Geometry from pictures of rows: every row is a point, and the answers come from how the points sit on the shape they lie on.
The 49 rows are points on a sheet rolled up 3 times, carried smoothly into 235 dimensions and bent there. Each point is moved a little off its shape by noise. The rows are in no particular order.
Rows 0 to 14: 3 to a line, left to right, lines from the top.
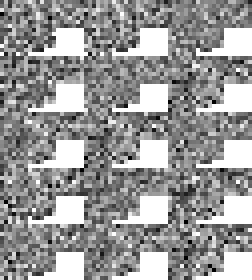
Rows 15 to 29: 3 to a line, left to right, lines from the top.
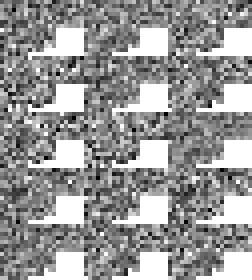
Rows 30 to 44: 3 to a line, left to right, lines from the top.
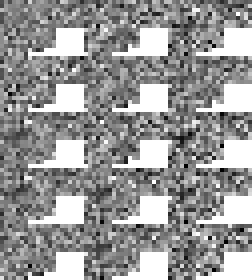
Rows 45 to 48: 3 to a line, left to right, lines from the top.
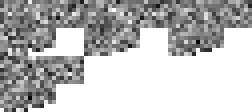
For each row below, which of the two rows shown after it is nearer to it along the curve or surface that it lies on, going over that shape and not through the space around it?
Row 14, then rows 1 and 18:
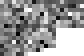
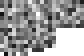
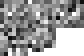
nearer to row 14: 18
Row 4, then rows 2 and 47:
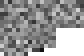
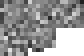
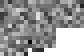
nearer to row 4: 47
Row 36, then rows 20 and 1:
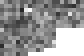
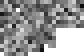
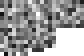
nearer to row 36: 20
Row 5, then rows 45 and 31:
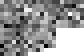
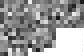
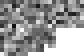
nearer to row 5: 31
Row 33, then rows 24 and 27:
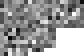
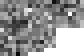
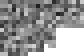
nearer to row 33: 24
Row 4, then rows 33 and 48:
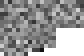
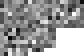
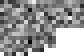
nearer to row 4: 33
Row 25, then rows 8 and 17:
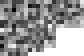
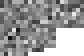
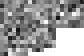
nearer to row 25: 17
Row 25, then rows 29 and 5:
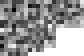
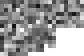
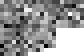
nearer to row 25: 29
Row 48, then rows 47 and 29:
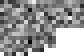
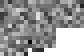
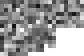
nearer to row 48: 29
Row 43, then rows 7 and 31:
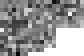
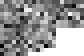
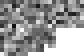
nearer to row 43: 31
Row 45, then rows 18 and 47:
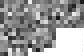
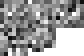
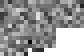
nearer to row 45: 47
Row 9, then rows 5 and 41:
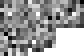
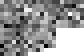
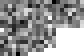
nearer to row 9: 5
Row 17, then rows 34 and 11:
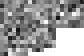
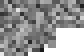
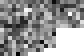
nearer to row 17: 34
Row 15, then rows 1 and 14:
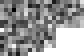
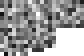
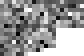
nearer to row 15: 14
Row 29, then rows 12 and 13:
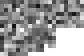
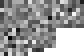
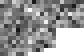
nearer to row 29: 12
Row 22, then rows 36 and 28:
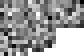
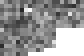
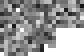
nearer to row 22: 28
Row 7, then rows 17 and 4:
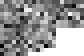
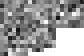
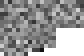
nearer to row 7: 17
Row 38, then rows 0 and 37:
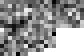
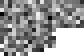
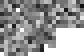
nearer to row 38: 37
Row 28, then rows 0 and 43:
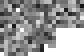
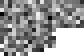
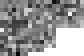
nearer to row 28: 43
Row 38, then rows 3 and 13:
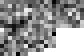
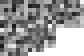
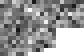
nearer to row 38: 3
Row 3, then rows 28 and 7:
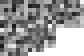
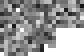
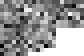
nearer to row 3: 28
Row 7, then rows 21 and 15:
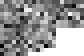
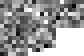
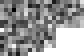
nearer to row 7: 21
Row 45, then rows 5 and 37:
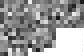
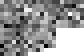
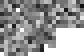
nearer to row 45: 37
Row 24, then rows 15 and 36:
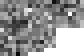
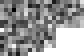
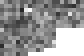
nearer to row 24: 36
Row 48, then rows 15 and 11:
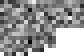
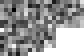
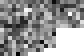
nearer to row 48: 15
